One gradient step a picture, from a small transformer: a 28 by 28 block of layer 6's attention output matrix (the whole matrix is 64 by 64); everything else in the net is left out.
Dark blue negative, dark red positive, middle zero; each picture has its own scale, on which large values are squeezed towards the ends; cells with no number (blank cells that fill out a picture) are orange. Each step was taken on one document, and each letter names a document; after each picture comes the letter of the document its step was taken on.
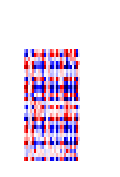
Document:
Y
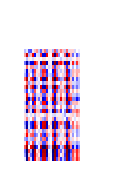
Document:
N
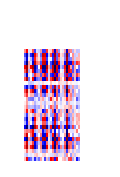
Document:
N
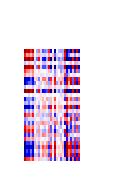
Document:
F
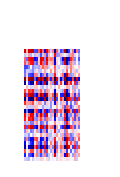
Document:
F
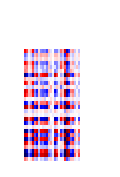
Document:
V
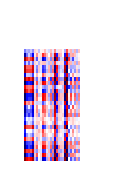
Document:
F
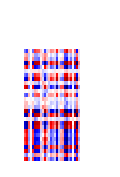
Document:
Y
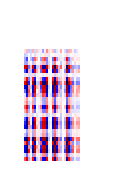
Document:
N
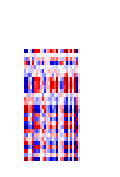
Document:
Y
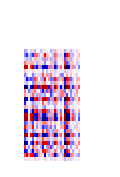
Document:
V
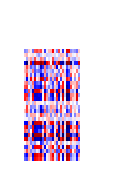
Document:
Y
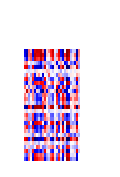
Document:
Y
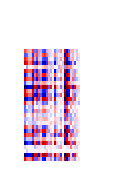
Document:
V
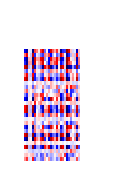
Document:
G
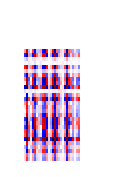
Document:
N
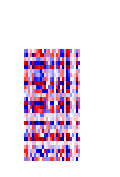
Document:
Y
